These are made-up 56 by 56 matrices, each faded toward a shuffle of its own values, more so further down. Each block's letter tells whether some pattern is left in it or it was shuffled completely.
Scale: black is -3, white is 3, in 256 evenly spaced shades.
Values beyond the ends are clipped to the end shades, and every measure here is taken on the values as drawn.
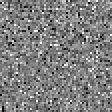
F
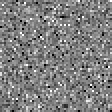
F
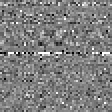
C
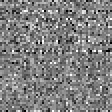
C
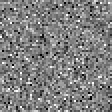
F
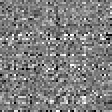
C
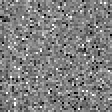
F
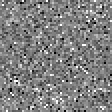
F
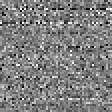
C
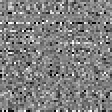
C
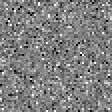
F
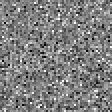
F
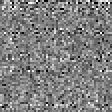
C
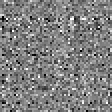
C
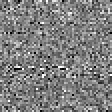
C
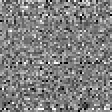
C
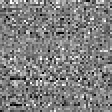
C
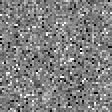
F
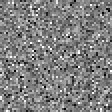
F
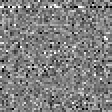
C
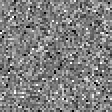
F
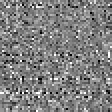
C
